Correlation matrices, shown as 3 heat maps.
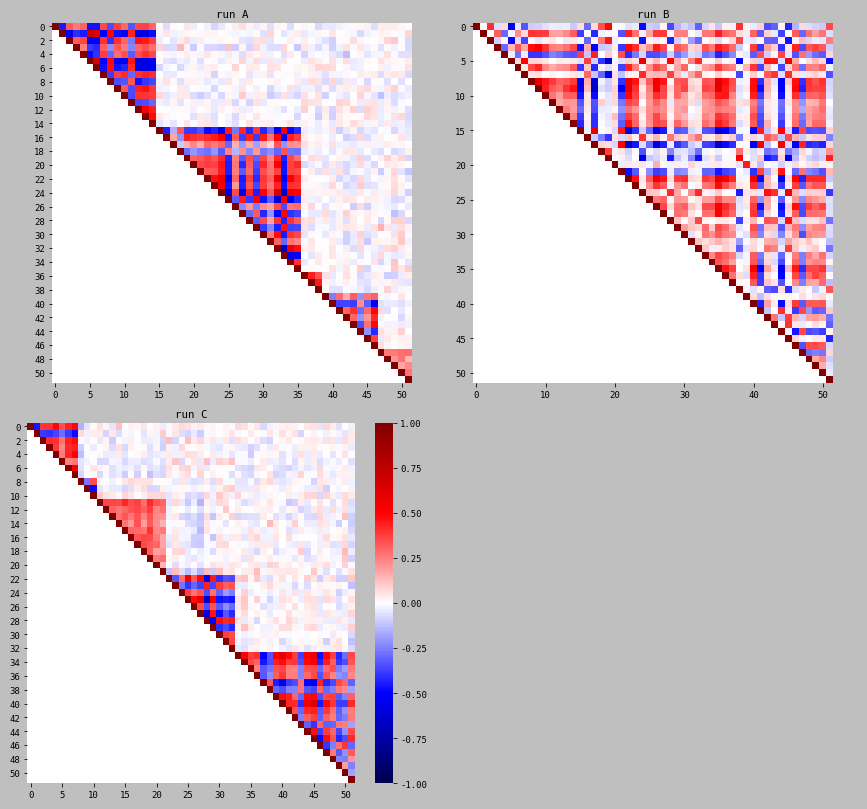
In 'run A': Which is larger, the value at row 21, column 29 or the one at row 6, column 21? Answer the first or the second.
the second
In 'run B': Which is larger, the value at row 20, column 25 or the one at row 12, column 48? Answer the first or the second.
the second
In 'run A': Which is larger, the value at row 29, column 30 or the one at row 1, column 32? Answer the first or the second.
the second
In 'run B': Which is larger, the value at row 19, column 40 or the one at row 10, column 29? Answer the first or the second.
the second
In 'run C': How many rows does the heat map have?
52
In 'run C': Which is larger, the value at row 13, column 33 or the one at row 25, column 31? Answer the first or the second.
the first
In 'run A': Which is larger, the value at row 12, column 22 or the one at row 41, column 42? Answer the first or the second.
the second
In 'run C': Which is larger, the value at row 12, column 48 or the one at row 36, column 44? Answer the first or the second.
the second
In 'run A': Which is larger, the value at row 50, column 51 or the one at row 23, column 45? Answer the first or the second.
the first
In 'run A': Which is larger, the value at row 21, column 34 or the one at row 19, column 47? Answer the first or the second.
the first
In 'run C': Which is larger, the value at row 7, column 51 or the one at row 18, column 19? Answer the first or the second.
the second
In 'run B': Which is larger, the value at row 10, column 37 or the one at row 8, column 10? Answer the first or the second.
the second
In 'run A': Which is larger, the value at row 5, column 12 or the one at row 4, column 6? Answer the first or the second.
the second
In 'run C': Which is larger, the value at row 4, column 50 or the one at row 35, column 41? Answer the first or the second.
the second
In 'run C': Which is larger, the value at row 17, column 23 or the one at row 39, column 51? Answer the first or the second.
the second
